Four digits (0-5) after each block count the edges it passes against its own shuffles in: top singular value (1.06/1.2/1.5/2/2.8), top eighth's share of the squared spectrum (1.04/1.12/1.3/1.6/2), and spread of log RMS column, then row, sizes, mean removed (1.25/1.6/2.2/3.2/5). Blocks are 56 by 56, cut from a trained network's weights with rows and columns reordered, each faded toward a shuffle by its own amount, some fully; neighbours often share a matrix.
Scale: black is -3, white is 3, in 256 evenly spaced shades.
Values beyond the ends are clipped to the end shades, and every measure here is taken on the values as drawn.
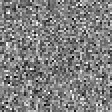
2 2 1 0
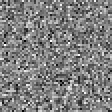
0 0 0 0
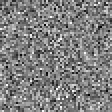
3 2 1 0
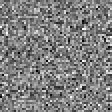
3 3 2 1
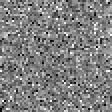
0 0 0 0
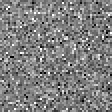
1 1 0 1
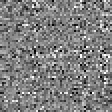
3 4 2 3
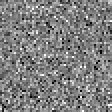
2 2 0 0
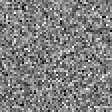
1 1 0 0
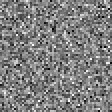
2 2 0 0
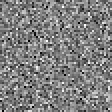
1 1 0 0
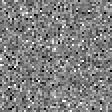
0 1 0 0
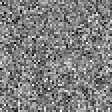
1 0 0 0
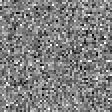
0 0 0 0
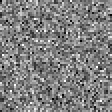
1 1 0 0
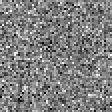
0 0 0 0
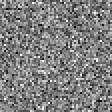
1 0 0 0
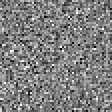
2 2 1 0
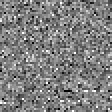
1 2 0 1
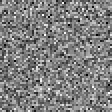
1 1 0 0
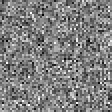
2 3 2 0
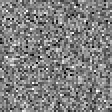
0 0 0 0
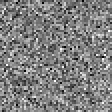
1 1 0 0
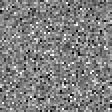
0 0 0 0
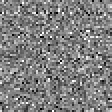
2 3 1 1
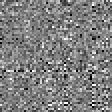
3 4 2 2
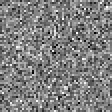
2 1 0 0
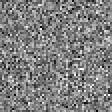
2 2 1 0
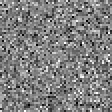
1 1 0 0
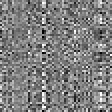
4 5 4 3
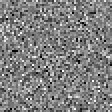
1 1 0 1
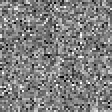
2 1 0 0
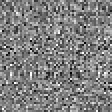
3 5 2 2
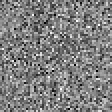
2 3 0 0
